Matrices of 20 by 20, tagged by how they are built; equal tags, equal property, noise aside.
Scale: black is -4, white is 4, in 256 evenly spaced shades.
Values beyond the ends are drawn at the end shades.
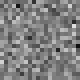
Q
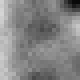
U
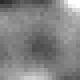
U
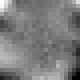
U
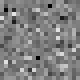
Q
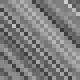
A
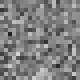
Q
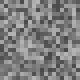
Q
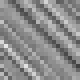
A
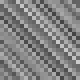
A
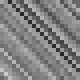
A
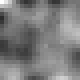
U
